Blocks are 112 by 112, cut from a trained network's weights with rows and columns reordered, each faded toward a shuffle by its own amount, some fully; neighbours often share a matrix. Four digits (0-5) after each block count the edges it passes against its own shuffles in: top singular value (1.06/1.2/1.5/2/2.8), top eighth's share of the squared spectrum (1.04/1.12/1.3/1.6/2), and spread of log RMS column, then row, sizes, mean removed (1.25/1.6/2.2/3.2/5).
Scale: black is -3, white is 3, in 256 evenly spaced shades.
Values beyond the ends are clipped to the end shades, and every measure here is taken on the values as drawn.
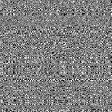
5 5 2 4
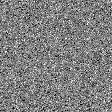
1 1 0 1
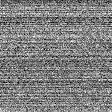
5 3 1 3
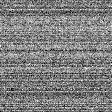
5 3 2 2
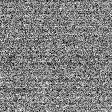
3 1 0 0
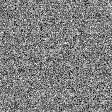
1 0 0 0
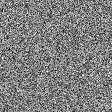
0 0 0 0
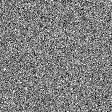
0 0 0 0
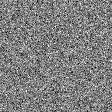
0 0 0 0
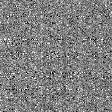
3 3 1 3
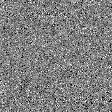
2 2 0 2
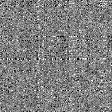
3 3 1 3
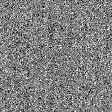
2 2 0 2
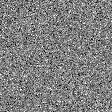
0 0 0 0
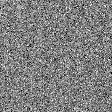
1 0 0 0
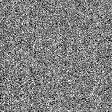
2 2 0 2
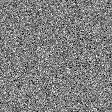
0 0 0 0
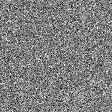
1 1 0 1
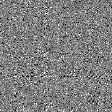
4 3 2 2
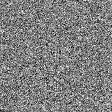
1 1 0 0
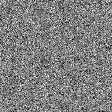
2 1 0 1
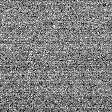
3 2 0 0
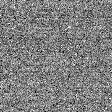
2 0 0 0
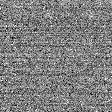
3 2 1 0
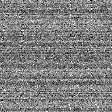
4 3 2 1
